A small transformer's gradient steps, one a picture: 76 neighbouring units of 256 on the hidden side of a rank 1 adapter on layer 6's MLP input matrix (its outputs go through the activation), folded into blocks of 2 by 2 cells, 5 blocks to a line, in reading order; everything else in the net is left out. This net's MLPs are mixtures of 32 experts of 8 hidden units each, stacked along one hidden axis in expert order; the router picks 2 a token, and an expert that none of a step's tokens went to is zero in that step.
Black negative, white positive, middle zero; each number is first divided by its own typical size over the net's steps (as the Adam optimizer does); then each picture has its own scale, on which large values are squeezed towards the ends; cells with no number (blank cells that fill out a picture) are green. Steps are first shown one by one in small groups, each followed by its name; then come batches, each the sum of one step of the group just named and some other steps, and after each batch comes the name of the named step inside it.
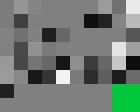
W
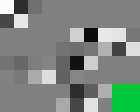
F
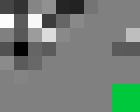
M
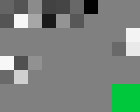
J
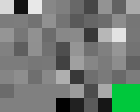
W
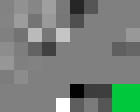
J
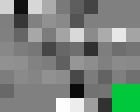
J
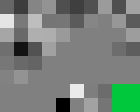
M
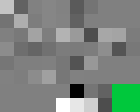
F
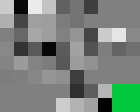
M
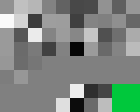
J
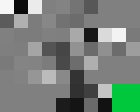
F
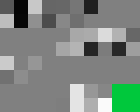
J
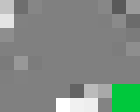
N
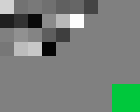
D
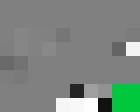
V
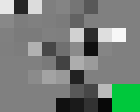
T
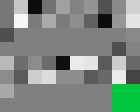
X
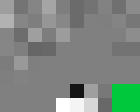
N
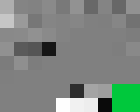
N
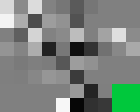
T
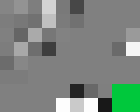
V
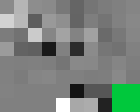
X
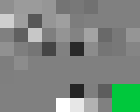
D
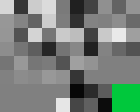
T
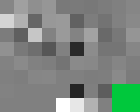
X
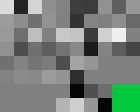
T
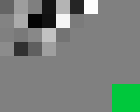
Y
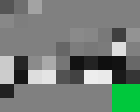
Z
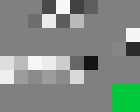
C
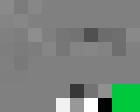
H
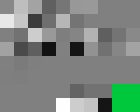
Y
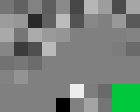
Y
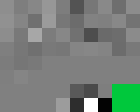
H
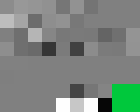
H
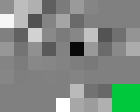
C
